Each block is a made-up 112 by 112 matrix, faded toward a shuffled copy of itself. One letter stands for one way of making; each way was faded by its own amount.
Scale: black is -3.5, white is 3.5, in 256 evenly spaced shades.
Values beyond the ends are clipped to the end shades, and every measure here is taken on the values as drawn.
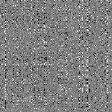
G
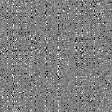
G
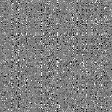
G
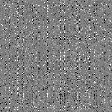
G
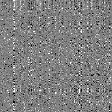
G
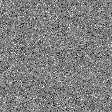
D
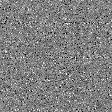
D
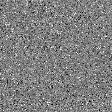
D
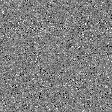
D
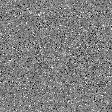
D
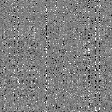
G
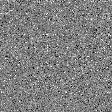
D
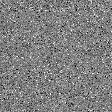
D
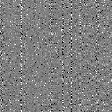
G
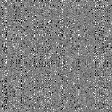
G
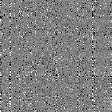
G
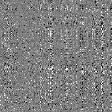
G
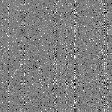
G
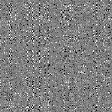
G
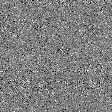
D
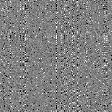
G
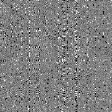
G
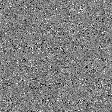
D
